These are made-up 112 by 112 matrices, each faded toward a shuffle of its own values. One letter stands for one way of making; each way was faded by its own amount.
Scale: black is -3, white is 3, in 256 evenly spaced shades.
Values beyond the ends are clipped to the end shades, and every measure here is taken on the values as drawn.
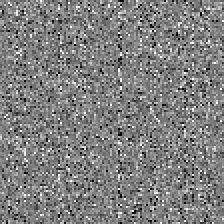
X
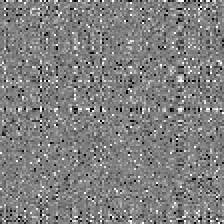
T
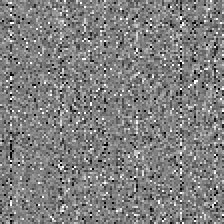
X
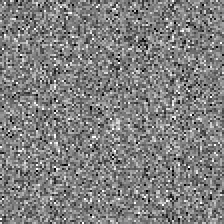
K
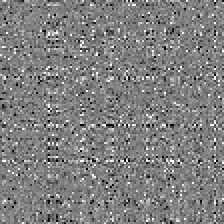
T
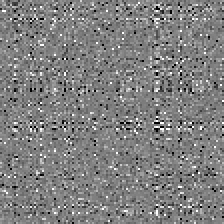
T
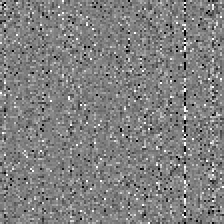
X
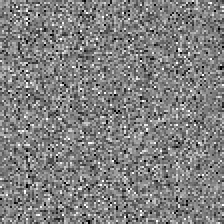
K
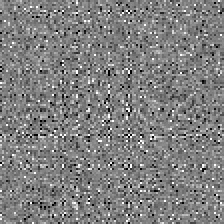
T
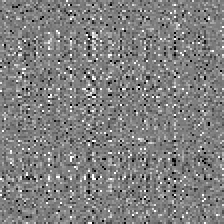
T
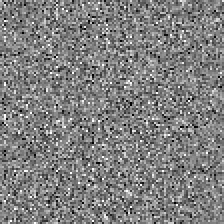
K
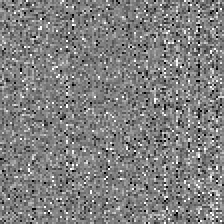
X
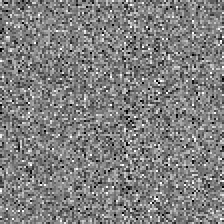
K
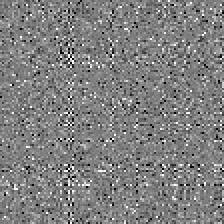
T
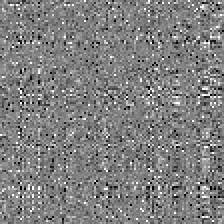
T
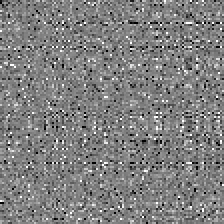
T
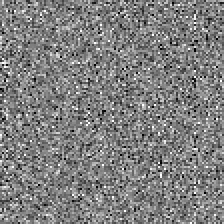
K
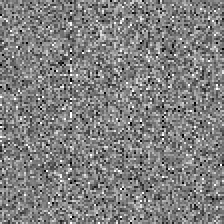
K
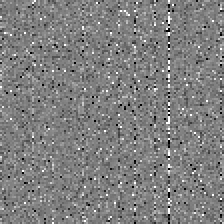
X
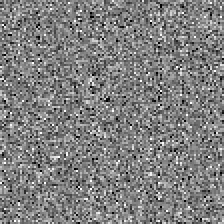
K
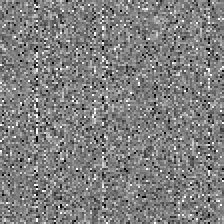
X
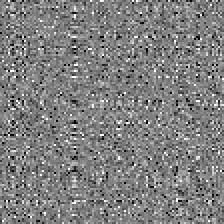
T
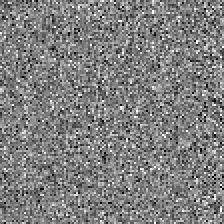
K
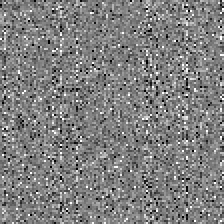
X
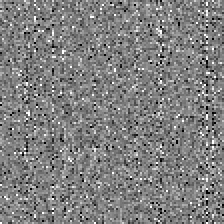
X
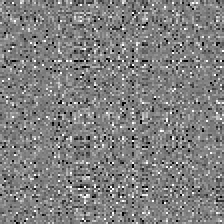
T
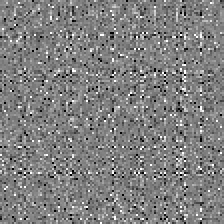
T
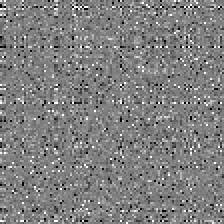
T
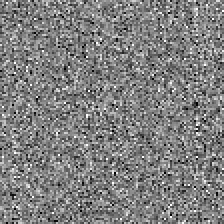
K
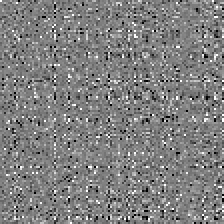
T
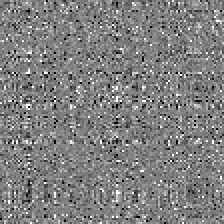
T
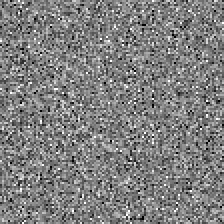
K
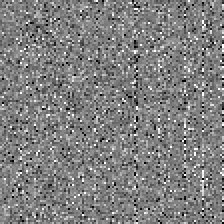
X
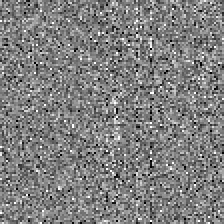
K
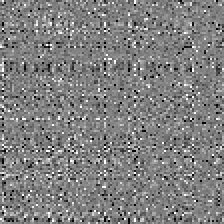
T
